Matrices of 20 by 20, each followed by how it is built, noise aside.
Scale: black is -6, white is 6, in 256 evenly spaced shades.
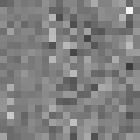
uneven columns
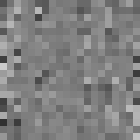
uneven columns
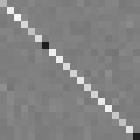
diagonal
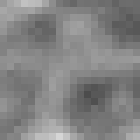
smooth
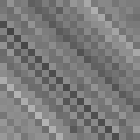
Toeplitz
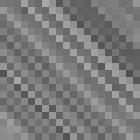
Toeplitz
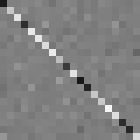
diagonal
